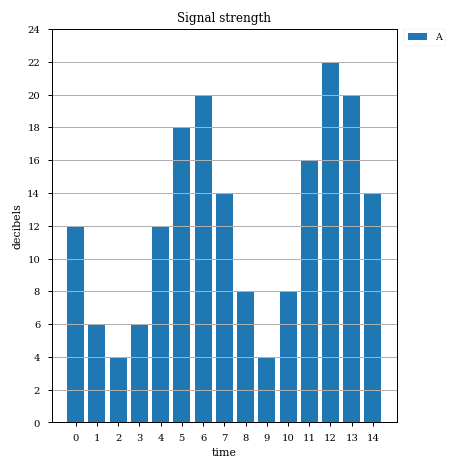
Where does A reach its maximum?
12
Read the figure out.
Title: Signal strength
x-axis: time, ticks 0 1 2 3 4 5 6 7 8 9 10 11 12 13 14
y-axis: decibels, ticks 0 2 4 6 8 10 12 14 16 18 20 22 24
Legend: A
Values:
A: 12 6 4 6 12 18 20 14 8 4 8 16 22 20 14
